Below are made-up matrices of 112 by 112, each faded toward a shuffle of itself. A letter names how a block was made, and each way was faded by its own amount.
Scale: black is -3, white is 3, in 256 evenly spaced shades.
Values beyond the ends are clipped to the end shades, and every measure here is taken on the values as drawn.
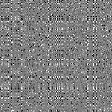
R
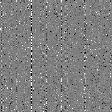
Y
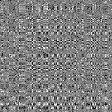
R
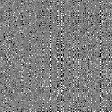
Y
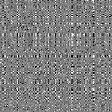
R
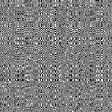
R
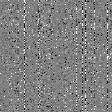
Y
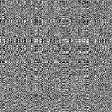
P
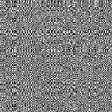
R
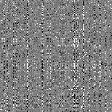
Y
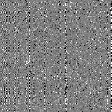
Y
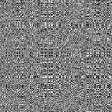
P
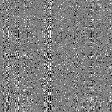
Y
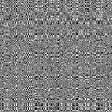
R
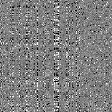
Y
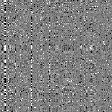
Y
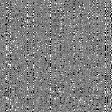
Y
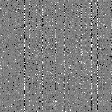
Y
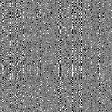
Y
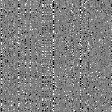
Y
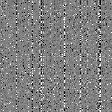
Y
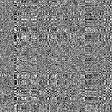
P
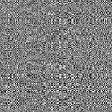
P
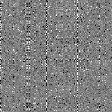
Y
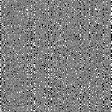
Y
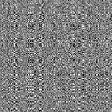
P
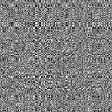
P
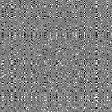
R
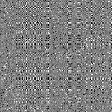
R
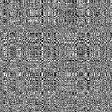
P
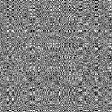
P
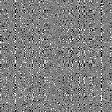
Y
